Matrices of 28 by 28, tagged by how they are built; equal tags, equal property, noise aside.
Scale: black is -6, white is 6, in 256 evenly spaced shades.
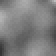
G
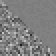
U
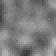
G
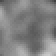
G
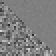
U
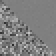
U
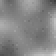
G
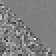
U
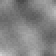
G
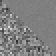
U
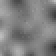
G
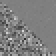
U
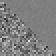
U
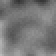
G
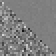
U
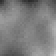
G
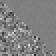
U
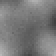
G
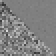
U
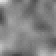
G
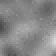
G
